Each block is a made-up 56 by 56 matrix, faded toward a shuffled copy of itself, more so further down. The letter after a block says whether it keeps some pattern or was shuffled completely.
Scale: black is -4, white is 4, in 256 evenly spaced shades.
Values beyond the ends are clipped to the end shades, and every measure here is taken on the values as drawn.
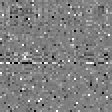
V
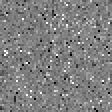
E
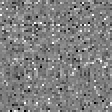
V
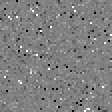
E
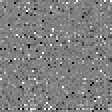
V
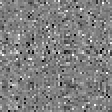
V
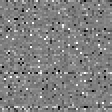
V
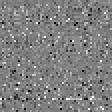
V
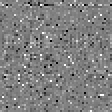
V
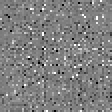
V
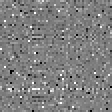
V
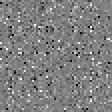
V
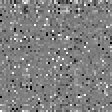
V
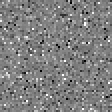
E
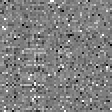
V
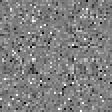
V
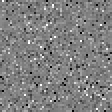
E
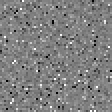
E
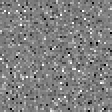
E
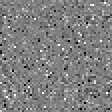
V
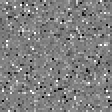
E
